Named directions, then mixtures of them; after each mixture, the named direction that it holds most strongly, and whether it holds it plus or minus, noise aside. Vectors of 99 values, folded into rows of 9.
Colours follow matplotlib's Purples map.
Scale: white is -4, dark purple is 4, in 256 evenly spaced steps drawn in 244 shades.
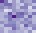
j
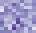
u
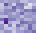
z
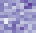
z, minus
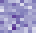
u, plus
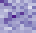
j, plus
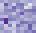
z, plus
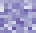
u, plus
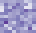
z, plus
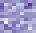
z, minus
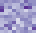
u, minus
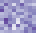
u, minus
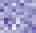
u, minus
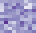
z, plus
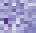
z, plus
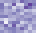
z, minus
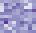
z, plus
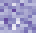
u, minus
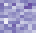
z, minus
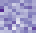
u, minus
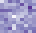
j, minus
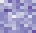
j, minus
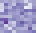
z, plus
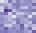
j, minus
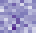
u, plus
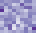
u, minus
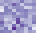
u, plus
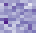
z, plus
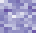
j, minus
